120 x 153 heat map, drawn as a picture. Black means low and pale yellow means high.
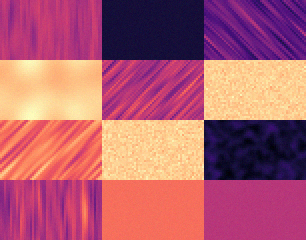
It is made of 4 by 3 panels. Panel 1,1: middling, streaked downward, faint in contrast. Panel 1,2: very low, flat. Panel 1,3: low, slanting down to the right. Panel 2,1: very high, smooth, faint in contrast. Panel 2,2: middling, slanting up to the right. Panel 2,3: very high, fine-grained, faint in contrast. Panel 3,1: high, slanting up to the right. Panel 3,2: very high, fine-grained, faint in contrast. Panel 3,3: very low, blotchy, faint in contrast. Panel 4,1: middling, streaked downward. Panel 4,2: high, flat. Panel 4,3: middling, flat.
